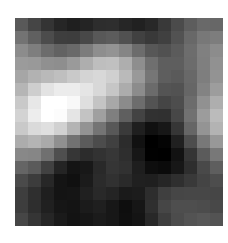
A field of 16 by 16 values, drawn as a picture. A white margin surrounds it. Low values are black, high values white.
The middle left is the ninth with the highest average. No regular stripes run through it. There are no lone odd cells. Overall the values sit about 40% of the way up the scale.
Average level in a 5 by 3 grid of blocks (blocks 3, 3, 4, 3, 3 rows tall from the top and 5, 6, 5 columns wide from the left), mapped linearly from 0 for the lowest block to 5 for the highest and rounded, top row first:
212 | 442 | 522 | 101 | 001
